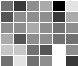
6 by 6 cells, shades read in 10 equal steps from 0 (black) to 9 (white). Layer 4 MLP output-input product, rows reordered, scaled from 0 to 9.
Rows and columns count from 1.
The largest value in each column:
7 8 6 6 9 8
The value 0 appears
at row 1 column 5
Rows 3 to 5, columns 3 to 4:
6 5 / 5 5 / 4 3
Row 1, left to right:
4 2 5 6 0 8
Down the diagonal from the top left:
4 5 6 5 9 2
